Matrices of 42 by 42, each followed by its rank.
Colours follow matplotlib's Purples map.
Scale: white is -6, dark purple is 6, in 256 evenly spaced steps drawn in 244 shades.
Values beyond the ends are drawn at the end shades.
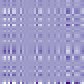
one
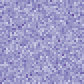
full rank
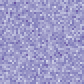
full rank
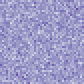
full rank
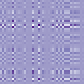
one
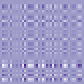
one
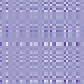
one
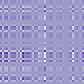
one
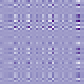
one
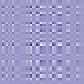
one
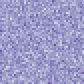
full rank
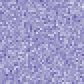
full rank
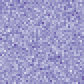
full rank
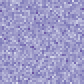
full rank
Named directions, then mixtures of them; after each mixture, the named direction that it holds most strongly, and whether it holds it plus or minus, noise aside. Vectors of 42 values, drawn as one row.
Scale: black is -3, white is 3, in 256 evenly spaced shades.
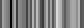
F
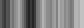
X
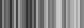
F, plus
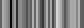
F, plus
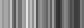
F, minus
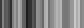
X, plus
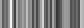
F, minus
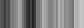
X, plus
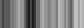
X, plus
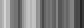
X, minus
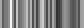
F, minus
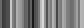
X, plus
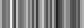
F, minus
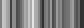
X, minus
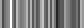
F, minus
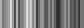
F, minus
